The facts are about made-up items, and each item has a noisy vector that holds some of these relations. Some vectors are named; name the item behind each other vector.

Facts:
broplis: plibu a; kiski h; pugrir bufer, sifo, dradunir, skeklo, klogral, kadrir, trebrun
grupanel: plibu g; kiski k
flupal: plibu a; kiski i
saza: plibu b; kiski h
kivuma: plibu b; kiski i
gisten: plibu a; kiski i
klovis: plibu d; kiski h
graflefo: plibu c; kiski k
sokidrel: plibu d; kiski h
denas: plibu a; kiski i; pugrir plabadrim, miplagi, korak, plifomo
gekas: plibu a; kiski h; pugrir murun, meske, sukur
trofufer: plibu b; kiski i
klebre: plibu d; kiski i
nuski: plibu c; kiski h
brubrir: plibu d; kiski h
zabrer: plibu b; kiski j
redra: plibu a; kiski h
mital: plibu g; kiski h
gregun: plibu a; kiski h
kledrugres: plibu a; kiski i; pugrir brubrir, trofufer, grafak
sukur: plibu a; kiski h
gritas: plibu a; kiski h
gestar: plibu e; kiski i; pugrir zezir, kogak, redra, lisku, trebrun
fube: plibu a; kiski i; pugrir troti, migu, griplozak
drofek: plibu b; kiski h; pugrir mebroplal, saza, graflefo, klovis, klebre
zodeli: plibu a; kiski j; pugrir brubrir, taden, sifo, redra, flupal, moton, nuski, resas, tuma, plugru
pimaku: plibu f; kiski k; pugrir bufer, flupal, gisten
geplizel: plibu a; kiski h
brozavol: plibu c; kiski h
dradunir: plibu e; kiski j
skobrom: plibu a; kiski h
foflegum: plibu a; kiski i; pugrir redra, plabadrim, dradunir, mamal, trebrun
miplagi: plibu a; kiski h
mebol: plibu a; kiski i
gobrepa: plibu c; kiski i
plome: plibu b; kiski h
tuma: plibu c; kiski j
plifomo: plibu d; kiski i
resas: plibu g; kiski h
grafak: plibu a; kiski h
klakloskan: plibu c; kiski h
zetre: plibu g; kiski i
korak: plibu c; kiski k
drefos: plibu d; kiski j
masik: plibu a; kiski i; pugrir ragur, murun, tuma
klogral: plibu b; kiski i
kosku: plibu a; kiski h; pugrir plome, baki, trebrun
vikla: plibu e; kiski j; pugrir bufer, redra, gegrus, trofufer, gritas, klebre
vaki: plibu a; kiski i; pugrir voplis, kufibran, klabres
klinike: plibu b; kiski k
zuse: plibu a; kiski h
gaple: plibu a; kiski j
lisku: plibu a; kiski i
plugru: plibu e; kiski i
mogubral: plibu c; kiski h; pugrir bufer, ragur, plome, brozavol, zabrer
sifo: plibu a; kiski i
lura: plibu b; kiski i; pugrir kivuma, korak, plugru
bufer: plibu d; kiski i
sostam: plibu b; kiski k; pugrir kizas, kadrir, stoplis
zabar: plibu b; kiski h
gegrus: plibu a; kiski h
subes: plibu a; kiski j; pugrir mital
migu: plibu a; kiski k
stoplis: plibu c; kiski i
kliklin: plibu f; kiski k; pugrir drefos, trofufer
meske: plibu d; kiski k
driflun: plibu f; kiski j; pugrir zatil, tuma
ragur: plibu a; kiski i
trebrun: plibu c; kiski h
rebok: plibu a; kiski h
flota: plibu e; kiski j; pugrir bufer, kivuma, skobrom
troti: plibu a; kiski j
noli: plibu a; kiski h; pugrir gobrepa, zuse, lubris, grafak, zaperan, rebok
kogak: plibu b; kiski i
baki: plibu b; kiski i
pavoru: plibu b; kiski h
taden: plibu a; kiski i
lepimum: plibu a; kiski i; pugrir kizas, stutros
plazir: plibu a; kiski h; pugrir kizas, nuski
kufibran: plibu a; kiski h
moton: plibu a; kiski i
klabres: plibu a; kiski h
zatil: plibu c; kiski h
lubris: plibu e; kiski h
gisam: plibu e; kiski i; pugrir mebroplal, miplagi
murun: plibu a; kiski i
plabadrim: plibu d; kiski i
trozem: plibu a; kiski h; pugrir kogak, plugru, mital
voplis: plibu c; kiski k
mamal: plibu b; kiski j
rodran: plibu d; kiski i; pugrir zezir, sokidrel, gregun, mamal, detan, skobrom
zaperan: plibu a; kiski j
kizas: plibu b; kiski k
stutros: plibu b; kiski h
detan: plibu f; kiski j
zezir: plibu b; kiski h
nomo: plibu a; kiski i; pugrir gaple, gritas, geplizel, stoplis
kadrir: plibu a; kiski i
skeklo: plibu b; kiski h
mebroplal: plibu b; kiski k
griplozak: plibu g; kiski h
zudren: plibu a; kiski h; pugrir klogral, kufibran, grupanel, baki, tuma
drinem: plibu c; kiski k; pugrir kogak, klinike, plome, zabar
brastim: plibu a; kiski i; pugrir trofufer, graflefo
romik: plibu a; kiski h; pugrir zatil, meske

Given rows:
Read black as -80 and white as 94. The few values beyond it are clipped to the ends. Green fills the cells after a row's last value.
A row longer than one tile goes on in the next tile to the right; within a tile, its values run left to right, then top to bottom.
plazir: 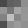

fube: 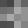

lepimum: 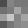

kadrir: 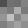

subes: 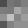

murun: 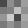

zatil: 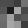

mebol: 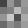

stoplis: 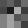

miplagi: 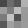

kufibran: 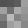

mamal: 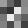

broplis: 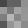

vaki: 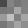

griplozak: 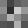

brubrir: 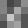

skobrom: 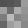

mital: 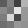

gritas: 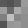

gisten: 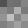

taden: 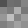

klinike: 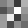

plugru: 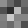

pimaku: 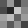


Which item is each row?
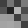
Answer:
voplis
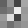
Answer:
grupanel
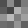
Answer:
vikla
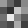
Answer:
drofek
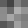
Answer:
migu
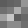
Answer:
meske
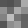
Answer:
klovis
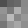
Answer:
gaple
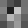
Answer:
lubris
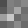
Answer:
rodran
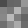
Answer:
drefos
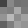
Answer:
kledrugres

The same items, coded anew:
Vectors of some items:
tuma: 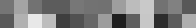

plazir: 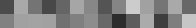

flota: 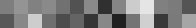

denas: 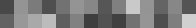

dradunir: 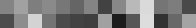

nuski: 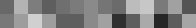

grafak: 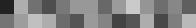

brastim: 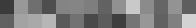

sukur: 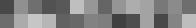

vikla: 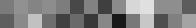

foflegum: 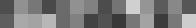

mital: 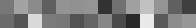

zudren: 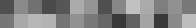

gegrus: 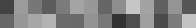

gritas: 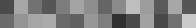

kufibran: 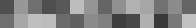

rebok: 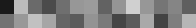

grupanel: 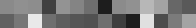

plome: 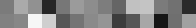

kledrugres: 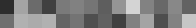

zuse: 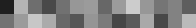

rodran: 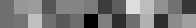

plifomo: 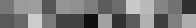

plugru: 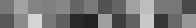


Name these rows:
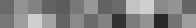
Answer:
mogubral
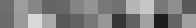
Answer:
brozavol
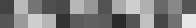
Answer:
troti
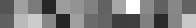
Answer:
kliklin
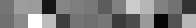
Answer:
klinike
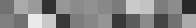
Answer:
saza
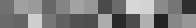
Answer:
sokidrel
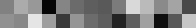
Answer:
sostam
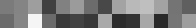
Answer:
meske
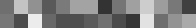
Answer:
griplozak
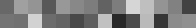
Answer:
brubrir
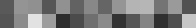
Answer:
graflefo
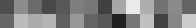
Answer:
zodeli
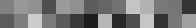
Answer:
bufer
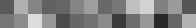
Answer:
klakloskan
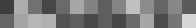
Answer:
mebol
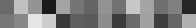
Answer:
trofufer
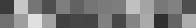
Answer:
gobrepa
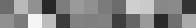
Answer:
pavoru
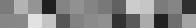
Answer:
skeklo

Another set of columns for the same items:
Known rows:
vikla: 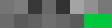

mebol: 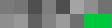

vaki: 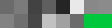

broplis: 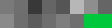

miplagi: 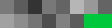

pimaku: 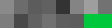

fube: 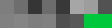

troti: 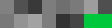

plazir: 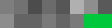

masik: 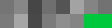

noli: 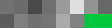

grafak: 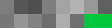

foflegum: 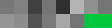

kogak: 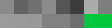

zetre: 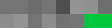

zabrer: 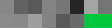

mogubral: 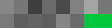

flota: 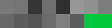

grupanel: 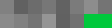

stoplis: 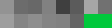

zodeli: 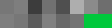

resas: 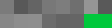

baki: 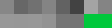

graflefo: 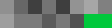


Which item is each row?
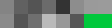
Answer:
voplis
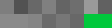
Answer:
mital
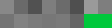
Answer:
tuma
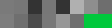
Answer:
subes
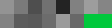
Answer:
drinem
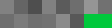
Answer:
dradunir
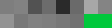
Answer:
lura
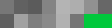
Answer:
zaperan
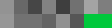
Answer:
korak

